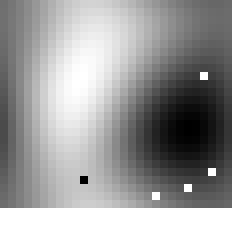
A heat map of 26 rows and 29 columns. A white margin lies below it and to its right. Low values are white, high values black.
Five lone cells stand out: one far higher and four far lower than their neighbours. The middle right is the ninth with the highest average. Values change most from cell to cell in the bottom right.
